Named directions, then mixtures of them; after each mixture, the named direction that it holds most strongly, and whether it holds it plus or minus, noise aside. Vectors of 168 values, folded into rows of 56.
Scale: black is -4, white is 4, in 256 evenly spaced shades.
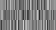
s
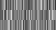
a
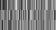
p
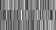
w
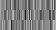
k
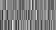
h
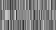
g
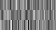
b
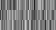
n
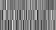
h, plus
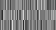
s, minus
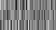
b, minus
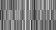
n, plus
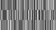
n, plus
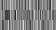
g, minus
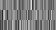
h, plus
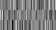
h, minus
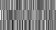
n, minus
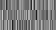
h, minus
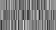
s, plus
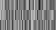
n, minus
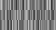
b, minus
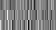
h, minus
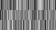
n, plus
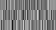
s, plus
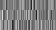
h, minus
